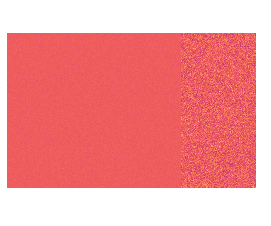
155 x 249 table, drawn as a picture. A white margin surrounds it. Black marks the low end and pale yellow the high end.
Grain: fine. Seam: vertical, 70% of the way across, the left part calmer. Mirror symmetry: none.
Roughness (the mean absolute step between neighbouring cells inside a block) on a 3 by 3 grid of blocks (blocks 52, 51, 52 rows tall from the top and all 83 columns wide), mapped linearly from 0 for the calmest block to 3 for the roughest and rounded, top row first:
0 0 3 / 0 0 3 / 0 0 3
